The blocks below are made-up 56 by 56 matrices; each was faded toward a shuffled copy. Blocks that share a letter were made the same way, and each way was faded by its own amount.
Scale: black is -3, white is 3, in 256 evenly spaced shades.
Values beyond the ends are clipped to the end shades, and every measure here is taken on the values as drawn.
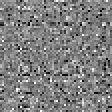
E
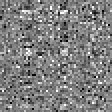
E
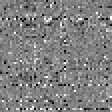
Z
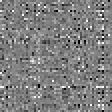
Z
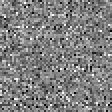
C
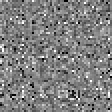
E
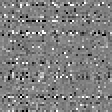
Z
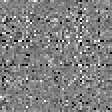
Z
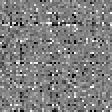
Z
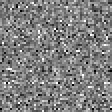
C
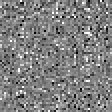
E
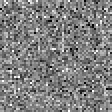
C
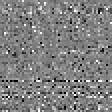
Z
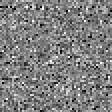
C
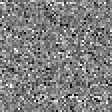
C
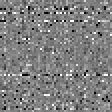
Z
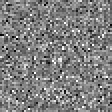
C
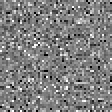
E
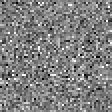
C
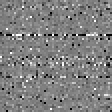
Z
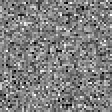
C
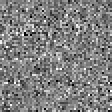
C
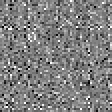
E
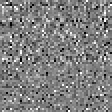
E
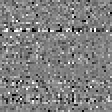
Z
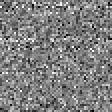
C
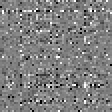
Z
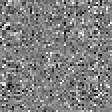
E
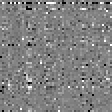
Z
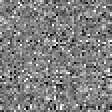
E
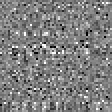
E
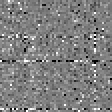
Z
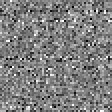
C
